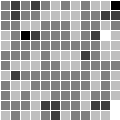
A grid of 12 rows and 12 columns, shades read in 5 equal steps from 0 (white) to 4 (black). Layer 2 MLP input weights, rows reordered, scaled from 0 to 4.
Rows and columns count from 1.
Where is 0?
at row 4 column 11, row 11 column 12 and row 12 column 12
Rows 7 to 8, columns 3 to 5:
1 1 2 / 2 2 2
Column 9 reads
2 2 2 2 2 3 2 2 2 1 1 2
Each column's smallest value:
1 1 1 1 1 1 1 1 1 1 0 0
